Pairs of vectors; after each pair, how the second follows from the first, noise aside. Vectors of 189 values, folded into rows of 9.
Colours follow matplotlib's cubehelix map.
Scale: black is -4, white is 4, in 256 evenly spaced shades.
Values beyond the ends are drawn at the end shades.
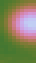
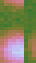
wrapped around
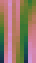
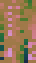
partly zeroed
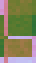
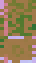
partly zeroed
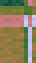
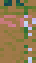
partly zeroed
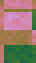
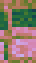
wrapped around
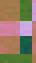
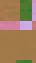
partly zeroed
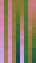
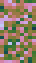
shuffled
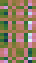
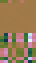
partly zeroed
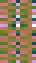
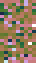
shuffled
